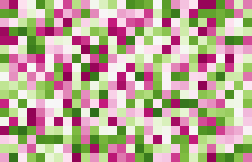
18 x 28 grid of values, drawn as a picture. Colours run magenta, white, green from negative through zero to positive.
Seam: none. Slope: none. Histogram: flat. Mirror symmetry: none.
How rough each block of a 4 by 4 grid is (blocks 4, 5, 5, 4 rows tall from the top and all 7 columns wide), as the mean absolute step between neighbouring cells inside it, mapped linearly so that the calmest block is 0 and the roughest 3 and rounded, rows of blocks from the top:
1 1 1 2 | 0 3 1 1 | 0 1 2 1 | 1 2 1 0
